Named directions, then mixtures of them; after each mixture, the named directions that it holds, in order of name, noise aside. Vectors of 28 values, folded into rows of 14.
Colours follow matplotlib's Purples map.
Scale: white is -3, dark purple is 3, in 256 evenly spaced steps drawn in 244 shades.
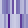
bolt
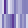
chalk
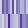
bolt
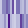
bolt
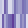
chalk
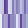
bolt, chalk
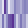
chalk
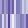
bolt, chalk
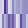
bolt, chalk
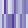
chalk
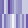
chalk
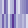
bolt, chalk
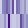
bolt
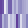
bolt, chalk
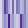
bolt, chalk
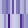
bolt
